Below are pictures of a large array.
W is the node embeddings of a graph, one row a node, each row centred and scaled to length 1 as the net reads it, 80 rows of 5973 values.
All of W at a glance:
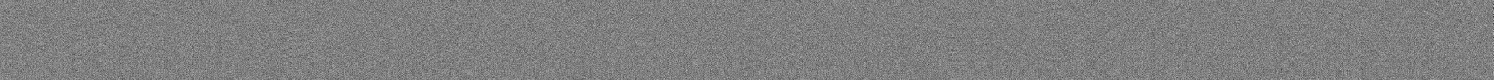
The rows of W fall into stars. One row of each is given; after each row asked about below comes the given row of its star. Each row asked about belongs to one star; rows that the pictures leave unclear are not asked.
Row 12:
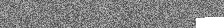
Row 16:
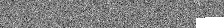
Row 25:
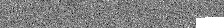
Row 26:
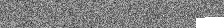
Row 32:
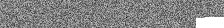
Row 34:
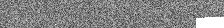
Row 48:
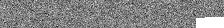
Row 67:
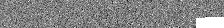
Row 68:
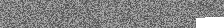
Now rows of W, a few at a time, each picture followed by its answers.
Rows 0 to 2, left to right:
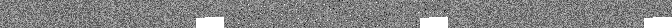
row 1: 68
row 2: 12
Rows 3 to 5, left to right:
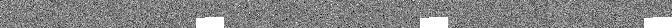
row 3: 48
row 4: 12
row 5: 68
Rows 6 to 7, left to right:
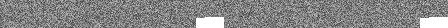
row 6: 34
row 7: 16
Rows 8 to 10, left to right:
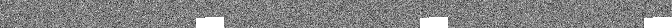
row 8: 16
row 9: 25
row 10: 48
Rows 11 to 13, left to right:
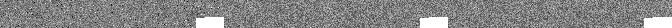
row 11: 26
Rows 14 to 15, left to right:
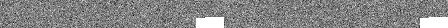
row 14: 16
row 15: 48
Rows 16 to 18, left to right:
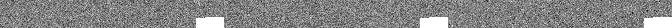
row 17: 32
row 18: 67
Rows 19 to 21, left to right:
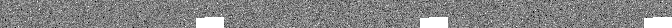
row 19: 26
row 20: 16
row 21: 26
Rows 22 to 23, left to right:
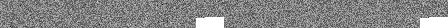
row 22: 32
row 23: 16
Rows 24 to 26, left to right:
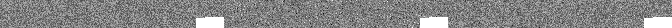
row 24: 25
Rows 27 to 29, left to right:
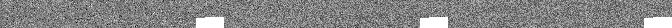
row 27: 25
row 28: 34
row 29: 12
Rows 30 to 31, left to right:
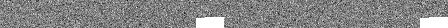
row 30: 67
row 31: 16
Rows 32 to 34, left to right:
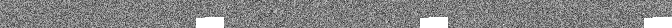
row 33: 48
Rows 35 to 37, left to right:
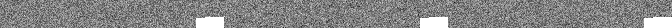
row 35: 34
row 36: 48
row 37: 12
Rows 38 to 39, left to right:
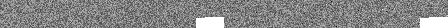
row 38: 67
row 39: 26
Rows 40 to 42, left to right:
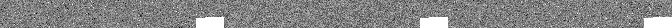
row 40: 68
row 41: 34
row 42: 32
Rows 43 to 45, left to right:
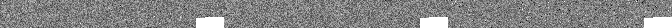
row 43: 67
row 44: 67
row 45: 12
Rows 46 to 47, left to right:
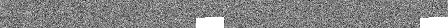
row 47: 48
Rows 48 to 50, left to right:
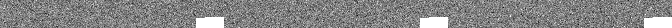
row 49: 16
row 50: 67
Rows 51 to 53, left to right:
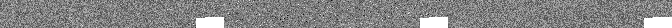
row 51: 67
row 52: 32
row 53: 34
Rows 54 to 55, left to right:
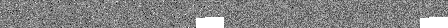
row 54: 25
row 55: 25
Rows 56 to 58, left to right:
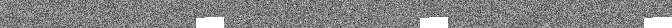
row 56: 48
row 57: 68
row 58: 26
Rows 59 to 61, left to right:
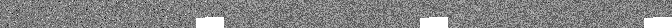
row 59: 25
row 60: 12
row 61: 67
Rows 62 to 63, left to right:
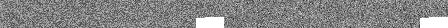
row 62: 32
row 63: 48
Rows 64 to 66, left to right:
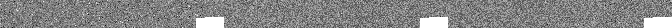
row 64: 32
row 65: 67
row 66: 32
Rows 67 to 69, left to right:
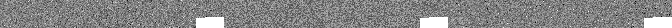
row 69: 26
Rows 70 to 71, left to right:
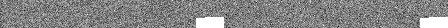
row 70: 34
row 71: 34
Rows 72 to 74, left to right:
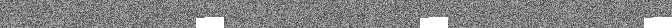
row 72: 26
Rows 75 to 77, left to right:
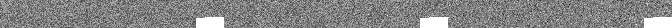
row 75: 25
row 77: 16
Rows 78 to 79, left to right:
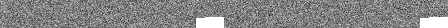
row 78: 48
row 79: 48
